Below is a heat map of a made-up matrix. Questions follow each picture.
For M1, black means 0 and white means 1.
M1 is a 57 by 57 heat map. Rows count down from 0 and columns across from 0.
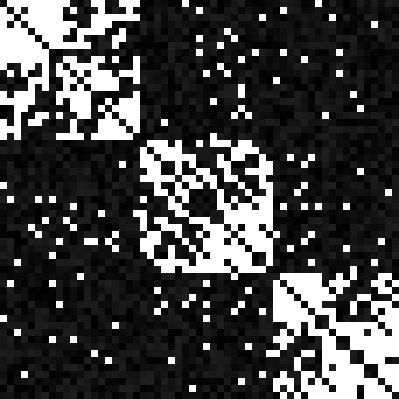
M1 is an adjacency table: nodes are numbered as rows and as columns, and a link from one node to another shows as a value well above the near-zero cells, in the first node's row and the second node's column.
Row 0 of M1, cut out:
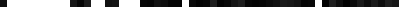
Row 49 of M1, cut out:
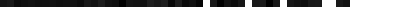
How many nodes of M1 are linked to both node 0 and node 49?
0
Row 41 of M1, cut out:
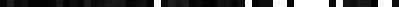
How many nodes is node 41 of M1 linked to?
12
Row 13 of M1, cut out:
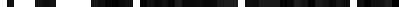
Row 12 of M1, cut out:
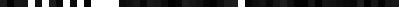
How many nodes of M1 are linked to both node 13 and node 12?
4
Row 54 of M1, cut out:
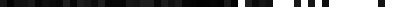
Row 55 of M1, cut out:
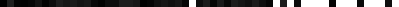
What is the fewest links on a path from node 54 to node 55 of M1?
1
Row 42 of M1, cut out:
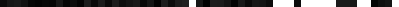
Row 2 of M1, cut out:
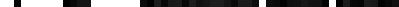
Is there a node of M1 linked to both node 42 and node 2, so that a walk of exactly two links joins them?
yes
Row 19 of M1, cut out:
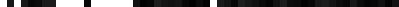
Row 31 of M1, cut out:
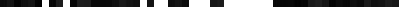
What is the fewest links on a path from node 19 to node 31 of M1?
2
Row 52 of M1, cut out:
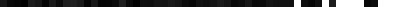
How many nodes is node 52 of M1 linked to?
9
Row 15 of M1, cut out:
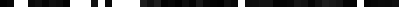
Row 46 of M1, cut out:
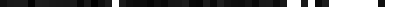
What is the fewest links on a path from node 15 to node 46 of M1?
2
